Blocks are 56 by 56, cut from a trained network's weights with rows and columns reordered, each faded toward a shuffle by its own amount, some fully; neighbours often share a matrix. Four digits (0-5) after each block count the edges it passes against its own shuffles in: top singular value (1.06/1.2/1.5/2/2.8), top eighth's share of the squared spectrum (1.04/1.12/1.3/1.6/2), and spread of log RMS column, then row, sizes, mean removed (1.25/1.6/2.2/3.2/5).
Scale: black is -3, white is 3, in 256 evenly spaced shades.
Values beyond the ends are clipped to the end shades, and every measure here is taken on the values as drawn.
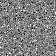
0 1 0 0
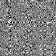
3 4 2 2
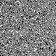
0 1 0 0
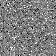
1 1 0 0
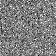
0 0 0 0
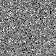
1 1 0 1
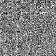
2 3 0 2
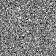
0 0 0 0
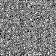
2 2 0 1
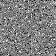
0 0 0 0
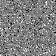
1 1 0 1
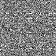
3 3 0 2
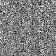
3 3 1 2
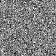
2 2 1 0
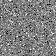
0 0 0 0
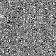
2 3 1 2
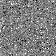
0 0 0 0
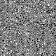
1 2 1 1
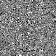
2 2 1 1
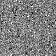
1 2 0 0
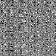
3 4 2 2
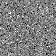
1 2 0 1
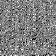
2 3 1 2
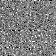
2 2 0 2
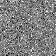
1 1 0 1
